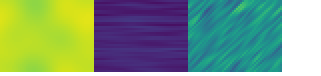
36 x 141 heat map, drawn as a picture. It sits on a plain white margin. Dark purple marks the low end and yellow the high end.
The table splits into one row of 3 panels. Panel 1,1: very high, smooth, faint in contrast. Panel 1,2: very low, streaked across, faint in contrast. Panel 1,3: middling, slanting up to the right.
